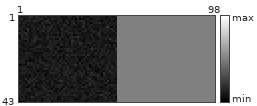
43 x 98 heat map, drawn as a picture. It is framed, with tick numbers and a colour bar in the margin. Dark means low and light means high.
It is made of 1 by 2 panels. Panel 1,1: very low, fine-grained, faint in contrast. Panel 1,2: middling, flat.
